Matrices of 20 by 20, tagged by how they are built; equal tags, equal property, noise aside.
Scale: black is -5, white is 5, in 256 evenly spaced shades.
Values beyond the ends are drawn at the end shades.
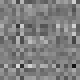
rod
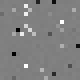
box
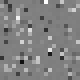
box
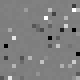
box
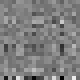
rod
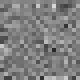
rod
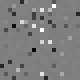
box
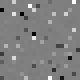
box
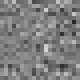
rod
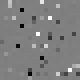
box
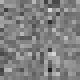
rod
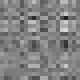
rod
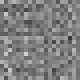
rod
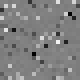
box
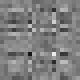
rod
